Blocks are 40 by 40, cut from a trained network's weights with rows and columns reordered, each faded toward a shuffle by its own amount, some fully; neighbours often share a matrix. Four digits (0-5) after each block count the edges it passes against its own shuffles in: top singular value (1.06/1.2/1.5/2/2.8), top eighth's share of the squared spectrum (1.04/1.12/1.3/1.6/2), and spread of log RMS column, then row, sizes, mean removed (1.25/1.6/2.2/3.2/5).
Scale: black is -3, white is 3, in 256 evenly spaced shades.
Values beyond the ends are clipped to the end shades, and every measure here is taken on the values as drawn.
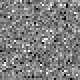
1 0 0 0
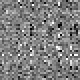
3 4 2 1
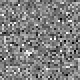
0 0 0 0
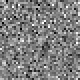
0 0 0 0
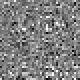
3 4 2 1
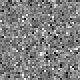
0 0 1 0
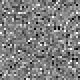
0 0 0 0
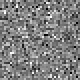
1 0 0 0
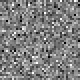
1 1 0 0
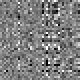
3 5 3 2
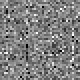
3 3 2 1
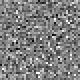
2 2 0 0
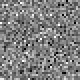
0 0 0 0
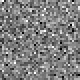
1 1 0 0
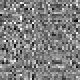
3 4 2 2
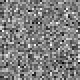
2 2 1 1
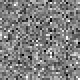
3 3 1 0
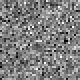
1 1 0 0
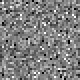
0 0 0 0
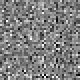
3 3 2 1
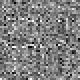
3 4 2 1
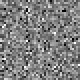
3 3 1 0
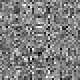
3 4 2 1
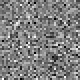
3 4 2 2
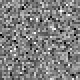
1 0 0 0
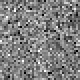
1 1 0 0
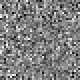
2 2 1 1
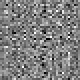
3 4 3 2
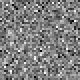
2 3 1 0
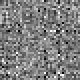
3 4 2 1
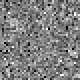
1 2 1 0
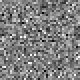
1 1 0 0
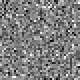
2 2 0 0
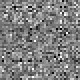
3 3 2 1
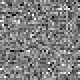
3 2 0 1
